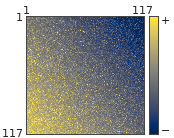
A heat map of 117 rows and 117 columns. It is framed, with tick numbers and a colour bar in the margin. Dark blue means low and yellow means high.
Ninth with the lowest average: top right. Ninth with the highest average: bottom left. Mirror symmetry: none. Slope: up to the bottom left. Stripes: none. Odd rows or columns: none. Grain: fine.
